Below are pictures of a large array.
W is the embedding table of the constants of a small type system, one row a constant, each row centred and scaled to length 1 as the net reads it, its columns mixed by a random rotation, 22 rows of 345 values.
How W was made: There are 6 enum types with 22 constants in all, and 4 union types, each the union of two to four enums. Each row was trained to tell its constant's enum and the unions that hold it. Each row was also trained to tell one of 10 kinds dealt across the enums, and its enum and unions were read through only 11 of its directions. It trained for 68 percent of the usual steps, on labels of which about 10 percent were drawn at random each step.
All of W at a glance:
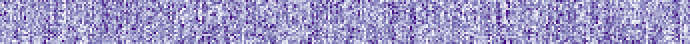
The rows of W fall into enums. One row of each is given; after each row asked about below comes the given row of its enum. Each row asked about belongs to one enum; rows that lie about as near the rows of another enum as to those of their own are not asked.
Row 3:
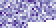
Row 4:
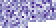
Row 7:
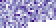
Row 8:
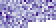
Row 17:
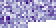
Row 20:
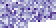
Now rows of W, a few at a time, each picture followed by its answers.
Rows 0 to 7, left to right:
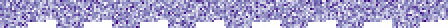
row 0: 7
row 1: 8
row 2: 3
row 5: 8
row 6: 8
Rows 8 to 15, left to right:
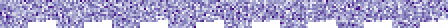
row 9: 8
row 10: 3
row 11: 3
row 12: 20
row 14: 4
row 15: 7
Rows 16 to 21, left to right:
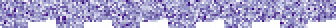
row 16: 4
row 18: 4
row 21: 20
